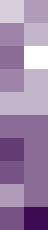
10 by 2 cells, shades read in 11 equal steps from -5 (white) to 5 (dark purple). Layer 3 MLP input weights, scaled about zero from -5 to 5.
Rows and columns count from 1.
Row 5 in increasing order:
-2 -2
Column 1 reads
-3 0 1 0 -2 1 3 2 -1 2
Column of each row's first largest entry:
2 1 1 1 1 1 1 1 2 2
